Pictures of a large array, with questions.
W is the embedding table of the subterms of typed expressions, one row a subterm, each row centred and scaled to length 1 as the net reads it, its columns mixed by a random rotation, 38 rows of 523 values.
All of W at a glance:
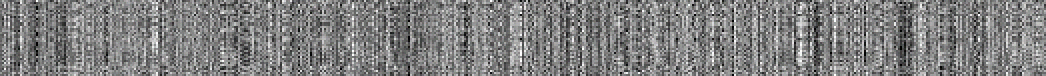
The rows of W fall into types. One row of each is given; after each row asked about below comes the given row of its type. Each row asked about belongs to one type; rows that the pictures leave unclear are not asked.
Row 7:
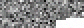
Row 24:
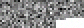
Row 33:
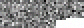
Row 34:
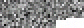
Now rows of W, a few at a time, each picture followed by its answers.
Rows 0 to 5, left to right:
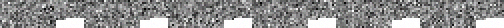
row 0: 7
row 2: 34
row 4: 33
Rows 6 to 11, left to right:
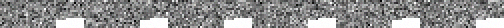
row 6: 24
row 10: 33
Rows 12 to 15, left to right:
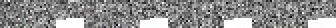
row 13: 33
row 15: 24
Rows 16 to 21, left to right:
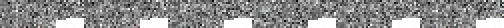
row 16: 33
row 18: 33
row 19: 7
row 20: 7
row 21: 24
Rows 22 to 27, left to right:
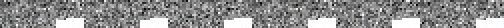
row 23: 24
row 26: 24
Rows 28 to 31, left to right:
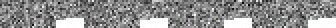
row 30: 24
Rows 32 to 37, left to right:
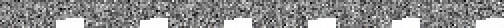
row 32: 24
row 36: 33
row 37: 33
